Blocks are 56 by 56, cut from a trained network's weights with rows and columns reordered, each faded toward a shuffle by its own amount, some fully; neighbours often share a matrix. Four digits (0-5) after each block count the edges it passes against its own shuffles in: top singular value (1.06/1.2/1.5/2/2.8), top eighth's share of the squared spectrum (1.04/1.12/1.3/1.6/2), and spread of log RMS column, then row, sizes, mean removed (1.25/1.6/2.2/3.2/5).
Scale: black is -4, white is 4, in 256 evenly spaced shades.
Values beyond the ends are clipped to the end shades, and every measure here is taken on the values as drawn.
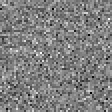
0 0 0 0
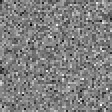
0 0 0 0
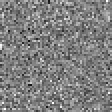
1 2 1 0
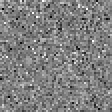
0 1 0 0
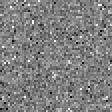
0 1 0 0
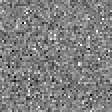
1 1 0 0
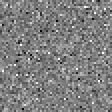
0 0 0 0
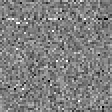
2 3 0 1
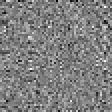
3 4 2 2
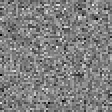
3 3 1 1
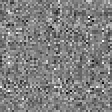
3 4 2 2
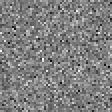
0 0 0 0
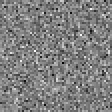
0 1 0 0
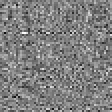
4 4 1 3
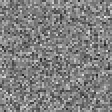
0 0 0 0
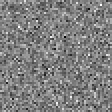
0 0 0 0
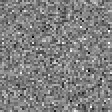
1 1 0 0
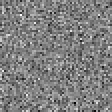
2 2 0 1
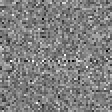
2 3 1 1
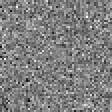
2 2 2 0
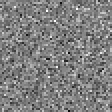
1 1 0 0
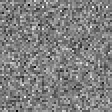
1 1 0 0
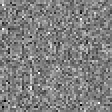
3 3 1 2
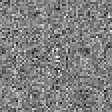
3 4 2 1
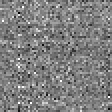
2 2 2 0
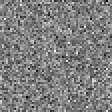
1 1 0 0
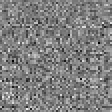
3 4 1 3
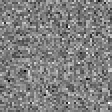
3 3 1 2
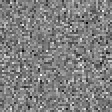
2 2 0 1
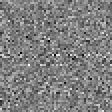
2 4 1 2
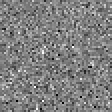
1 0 0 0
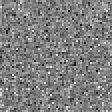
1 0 0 0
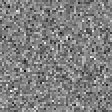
1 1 0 0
